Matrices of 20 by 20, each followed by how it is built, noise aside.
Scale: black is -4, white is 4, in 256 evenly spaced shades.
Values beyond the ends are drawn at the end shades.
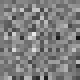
low rank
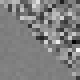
upper triangular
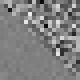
upper triangular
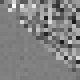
upper triangular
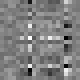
low rank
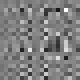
low rank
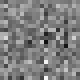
low rank
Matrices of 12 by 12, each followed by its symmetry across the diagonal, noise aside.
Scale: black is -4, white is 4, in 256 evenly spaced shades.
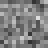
neither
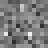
neither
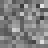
neither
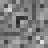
symmetric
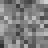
antisymmetric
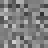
antisymmetric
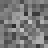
symmetric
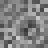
symmetric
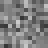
antisymmetric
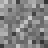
symmetric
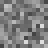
symmetric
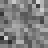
antisymmetric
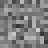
neither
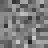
neither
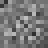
symmetric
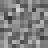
antisymmetric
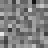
antisymmetric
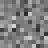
antisymmetric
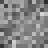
symmetric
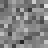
neither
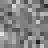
neither
